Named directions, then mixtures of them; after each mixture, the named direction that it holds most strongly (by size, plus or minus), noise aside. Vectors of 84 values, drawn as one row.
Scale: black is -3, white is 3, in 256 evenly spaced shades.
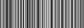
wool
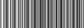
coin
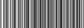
coin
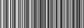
coin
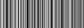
wool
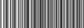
coin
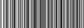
coin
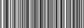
coin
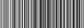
coin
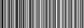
coin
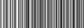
coin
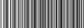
coin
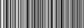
coin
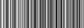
coin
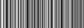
wool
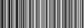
coin
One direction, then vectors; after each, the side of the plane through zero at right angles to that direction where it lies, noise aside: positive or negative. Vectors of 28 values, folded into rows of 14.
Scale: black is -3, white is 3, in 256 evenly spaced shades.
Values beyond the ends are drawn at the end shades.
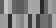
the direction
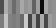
positive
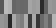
positive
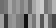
negative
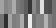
negative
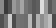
negative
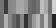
negative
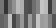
negative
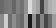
positive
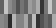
positive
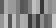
positive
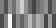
negative
